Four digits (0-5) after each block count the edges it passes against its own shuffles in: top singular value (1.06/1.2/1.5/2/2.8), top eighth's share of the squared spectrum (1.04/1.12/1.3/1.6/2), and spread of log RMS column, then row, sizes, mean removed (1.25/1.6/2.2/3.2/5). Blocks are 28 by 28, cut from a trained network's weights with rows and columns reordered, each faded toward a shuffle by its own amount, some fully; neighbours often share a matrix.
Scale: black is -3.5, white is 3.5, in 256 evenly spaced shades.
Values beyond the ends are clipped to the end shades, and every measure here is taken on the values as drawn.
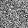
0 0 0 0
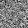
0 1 0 0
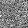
2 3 0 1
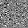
2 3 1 2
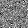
0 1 0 0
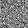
1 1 0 0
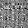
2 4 0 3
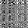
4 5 2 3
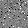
0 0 0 0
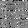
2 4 0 2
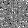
1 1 0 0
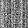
3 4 2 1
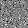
0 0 0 0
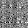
2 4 0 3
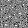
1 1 0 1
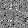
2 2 0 1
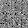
1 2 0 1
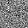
3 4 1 1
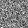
1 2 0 0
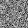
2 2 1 0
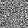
3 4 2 1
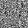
2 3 1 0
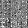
3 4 1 1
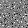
0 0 0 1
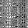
3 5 2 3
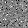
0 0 0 0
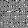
2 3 0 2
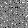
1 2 0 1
